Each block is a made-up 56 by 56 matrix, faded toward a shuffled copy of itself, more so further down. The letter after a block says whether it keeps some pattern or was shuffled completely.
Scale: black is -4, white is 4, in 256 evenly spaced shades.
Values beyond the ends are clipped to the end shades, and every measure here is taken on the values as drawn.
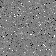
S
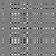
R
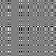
R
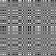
R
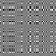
R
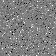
S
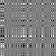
R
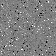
S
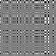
R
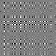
R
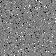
S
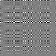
R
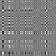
R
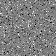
S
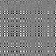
R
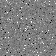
S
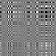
R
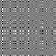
R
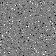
S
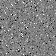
S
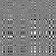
R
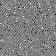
S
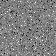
S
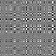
R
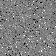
S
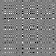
R
